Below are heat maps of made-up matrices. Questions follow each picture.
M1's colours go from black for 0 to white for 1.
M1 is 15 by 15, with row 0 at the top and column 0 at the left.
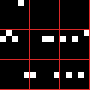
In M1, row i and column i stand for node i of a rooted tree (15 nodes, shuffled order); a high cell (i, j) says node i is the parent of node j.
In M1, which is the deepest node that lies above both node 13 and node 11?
12
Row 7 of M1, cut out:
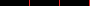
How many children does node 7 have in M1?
0
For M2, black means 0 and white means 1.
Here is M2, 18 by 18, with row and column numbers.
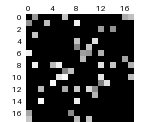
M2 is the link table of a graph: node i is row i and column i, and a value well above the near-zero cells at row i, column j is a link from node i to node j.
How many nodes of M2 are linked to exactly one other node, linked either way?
2
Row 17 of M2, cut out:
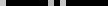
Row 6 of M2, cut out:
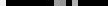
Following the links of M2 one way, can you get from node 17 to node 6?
yes
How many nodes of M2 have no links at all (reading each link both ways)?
1
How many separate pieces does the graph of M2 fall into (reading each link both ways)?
2
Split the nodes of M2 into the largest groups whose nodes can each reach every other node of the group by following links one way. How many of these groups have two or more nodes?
1
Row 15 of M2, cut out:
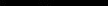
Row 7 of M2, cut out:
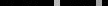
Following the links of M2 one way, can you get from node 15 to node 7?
no
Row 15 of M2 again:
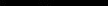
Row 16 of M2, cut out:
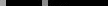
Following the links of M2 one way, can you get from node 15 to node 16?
no
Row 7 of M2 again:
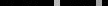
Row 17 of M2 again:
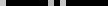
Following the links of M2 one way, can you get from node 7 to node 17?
yes
